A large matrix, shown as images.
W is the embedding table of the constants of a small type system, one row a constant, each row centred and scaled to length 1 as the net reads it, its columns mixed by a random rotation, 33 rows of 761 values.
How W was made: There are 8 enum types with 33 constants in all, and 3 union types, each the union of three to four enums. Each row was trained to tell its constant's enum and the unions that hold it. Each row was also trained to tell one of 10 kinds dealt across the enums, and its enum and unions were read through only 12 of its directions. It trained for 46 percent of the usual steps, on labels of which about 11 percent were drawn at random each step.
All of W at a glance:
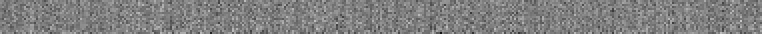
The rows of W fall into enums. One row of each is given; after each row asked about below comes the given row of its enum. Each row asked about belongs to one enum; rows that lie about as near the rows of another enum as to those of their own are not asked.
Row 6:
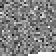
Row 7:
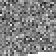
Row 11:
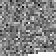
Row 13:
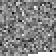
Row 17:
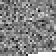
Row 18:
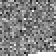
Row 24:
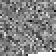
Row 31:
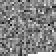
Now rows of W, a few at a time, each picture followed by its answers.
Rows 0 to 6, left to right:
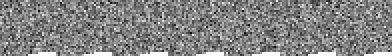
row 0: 11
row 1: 7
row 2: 7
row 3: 17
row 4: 18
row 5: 18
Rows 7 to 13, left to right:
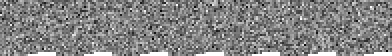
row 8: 31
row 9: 18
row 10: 31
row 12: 24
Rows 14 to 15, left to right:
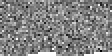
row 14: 6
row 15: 13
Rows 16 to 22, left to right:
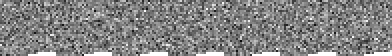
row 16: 31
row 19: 24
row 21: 17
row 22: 7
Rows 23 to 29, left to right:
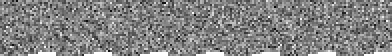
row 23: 13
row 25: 18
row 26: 6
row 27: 17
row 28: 24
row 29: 17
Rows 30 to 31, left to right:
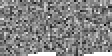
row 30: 24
